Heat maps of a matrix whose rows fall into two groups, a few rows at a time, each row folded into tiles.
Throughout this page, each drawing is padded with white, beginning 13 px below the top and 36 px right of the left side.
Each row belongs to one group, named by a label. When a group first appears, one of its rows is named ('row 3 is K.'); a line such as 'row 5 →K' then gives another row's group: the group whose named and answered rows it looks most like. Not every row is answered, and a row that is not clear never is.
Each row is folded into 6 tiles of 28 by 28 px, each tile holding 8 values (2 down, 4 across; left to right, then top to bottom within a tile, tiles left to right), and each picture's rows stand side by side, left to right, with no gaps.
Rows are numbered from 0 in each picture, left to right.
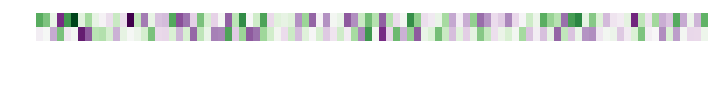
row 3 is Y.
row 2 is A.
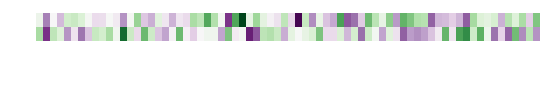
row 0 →A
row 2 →Y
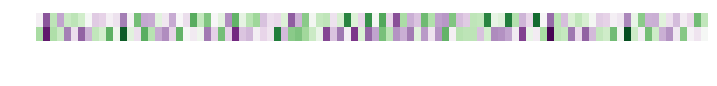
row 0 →A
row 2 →Y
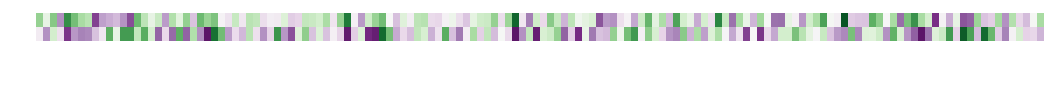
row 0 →Y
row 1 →Y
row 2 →Y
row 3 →Y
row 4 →Y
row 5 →A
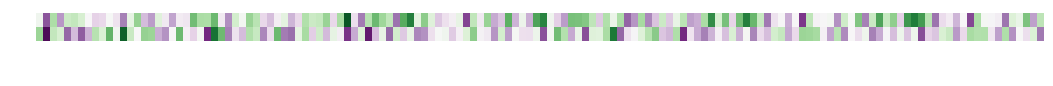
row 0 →A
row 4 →Y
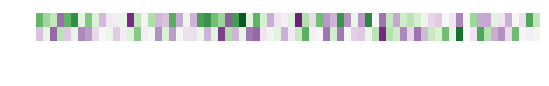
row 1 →Y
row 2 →A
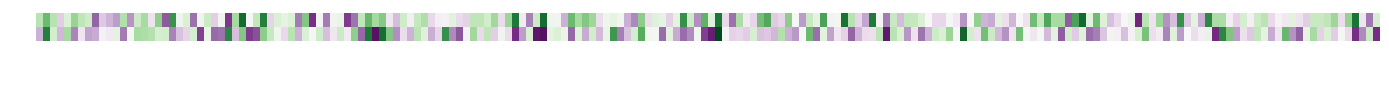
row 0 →Y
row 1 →A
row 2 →Y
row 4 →Y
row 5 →A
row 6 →Y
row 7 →Y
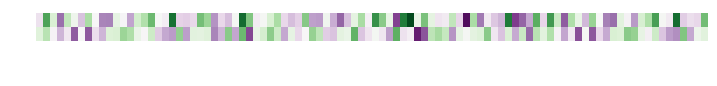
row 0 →Y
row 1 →A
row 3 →Y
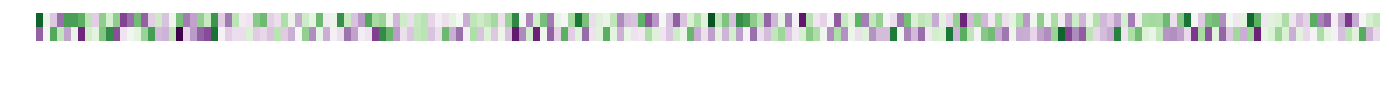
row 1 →Y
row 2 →Y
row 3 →A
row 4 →Y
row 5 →A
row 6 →Y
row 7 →A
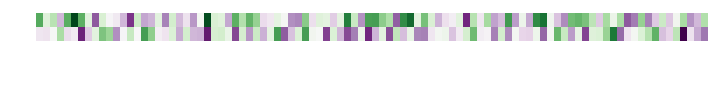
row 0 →A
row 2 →Y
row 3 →A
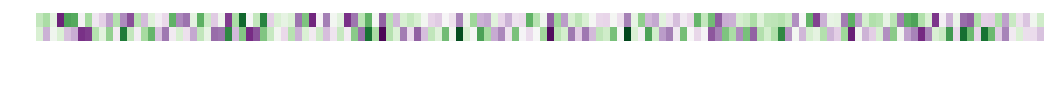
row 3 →A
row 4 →A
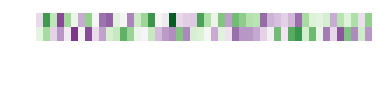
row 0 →Y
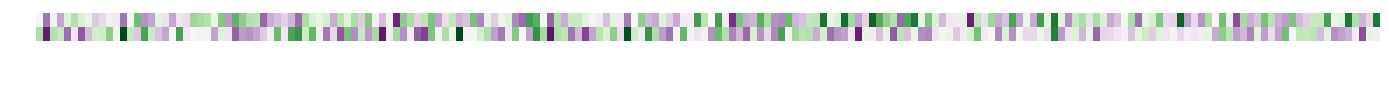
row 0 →A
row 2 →A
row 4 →Y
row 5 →Y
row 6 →Y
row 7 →Y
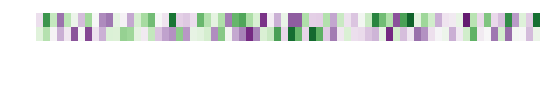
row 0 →Y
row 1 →A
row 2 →Y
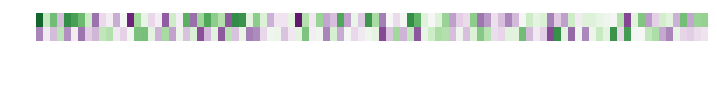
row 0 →Y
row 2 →A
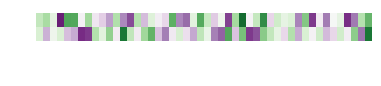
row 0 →A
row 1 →A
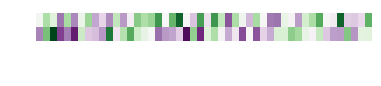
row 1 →Y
